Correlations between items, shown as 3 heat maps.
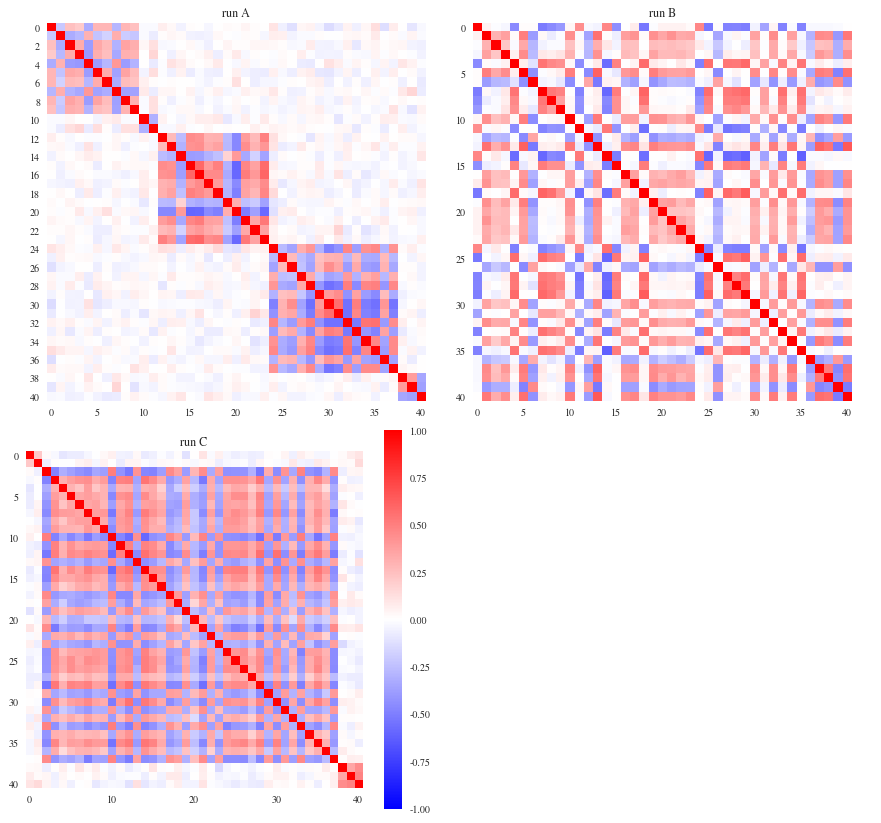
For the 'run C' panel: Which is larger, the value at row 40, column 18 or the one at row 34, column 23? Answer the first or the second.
the first
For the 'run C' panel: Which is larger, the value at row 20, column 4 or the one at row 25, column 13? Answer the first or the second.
the first
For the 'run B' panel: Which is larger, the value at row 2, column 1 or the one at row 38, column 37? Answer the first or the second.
the second
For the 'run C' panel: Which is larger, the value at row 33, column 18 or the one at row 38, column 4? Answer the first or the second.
the first
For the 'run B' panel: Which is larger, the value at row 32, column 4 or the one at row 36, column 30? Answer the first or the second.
the first
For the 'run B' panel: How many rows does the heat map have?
41
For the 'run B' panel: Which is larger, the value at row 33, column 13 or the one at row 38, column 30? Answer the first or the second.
the second
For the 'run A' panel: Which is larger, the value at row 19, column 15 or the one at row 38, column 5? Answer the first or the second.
the second
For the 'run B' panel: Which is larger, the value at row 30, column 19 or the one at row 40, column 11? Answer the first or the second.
the first
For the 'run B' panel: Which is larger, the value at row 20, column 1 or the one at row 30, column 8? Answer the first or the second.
the first
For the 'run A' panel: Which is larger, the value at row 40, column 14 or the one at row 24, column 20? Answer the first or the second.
the first
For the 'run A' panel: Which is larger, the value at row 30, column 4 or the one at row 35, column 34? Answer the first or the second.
the second
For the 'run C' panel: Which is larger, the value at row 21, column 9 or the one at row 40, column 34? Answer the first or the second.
the second
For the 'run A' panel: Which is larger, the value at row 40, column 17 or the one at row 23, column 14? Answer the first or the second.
the first
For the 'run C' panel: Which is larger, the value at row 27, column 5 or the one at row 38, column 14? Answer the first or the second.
the first
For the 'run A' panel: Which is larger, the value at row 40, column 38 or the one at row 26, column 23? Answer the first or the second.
the second
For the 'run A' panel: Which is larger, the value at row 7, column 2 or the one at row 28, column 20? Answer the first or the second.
the second
